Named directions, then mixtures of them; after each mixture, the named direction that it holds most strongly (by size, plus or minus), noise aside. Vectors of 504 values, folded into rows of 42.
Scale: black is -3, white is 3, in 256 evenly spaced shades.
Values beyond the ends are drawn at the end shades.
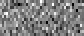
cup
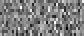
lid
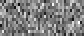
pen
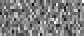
lid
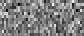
pen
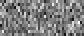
pen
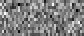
pen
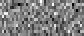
cup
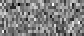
pen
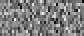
lid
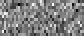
cup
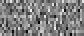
lid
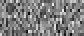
pen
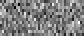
pen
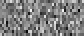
lid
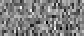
lid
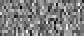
lid
